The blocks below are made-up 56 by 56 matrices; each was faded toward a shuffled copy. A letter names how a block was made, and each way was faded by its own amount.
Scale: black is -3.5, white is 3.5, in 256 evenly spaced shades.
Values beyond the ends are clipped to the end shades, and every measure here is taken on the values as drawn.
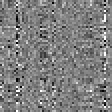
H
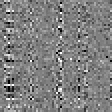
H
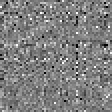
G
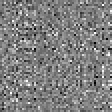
G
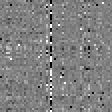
H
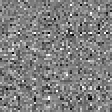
G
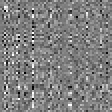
H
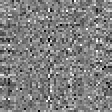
G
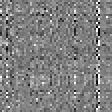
H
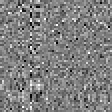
G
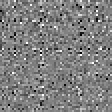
G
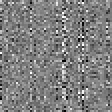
H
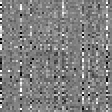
H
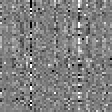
H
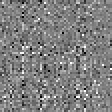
G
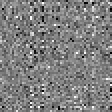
G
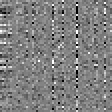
H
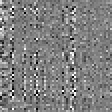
H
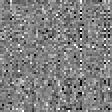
G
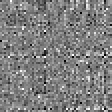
G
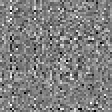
G
